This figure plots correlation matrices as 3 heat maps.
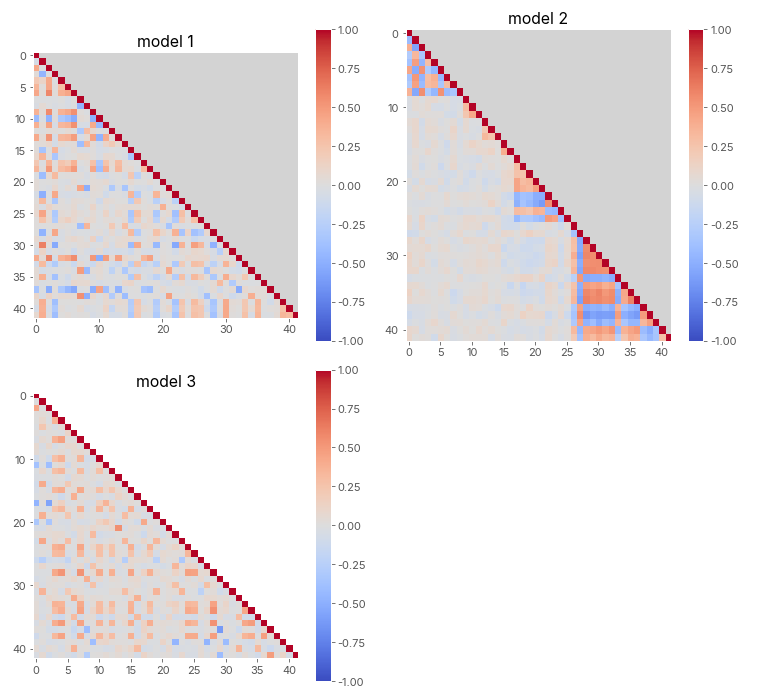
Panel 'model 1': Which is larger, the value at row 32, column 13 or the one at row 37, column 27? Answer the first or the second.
the first
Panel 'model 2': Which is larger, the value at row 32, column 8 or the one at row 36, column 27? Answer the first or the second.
the first
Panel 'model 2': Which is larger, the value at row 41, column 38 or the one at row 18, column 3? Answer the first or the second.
the second
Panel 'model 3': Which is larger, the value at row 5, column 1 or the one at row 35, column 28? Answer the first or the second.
the first
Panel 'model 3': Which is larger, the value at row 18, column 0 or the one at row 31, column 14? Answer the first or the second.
the second
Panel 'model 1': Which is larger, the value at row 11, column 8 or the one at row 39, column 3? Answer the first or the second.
the first
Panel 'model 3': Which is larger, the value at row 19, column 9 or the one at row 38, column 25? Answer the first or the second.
the second
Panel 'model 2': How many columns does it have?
42
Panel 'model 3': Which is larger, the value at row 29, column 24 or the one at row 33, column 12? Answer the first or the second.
the second
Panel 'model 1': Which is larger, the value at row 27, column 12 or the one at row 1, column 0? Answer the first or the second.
the first
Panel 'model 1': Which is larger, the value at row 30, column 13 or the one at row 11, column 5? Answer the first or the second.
the second
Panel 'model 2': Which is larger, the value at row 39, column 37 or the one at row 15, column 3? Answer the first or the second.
the first
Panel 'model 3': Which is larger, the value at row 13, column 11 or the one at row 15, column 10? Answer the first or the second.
the second
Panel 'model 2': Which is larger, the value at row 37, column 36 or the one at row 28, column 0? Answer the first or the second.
the second
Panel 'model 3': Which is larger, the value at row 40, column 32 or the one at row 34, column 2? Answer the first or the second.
the first
